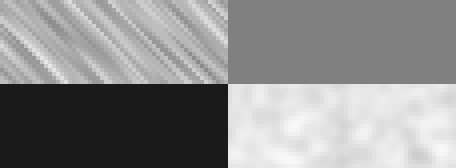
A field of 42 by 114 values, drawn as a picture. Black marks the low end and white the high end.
The table splits into 2 rows of 2 panels. Panel 1,1: high, slanting down to the right. Panel 1,2: middling, flat. Panel 2,1: very low, flat. Panel 2,2: very high, blotchy, faint in contrast.
